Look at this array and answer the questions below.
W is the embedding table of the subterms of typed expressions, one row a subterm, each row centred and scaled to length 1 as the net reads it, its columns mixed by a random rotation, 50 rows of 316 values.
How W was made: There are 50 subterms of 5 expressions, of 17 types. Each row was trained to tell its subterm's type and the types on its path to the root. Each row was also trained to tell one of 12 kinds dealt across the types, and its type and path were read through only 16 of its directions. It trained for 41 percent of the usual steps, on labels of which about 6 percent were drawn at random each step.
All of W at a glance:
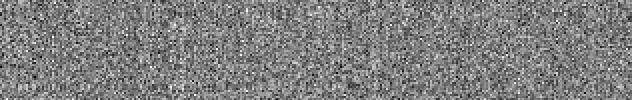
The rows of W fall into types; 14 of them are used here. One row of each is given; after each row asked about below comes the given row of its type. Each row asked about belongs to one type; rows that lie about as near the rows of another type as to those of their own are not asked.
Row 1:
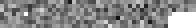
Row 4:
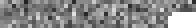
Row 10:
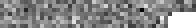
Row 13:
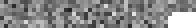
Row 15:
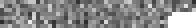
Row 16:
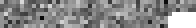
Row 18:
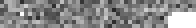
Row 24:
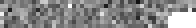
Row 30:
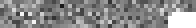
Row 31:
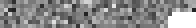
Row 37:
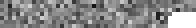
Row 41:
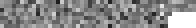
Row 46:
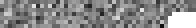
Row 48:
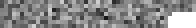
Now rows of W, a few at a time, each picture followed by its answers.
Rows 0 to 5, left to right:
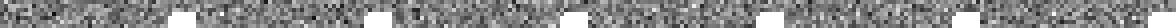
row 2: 30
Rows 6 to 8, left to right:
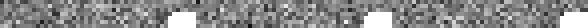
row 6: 4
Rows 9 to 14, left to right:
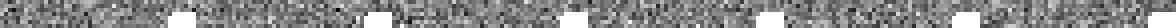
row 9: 31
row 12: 1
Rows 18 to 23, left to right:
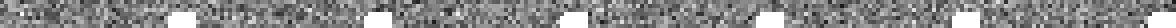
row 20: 4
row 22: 24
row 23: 4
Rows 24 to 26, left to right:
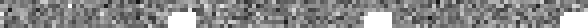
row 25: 18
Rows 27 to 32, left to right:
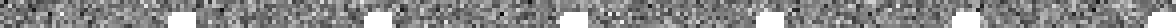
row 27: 16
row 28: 30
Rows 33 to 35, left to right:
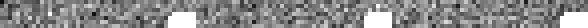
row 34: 24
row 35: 46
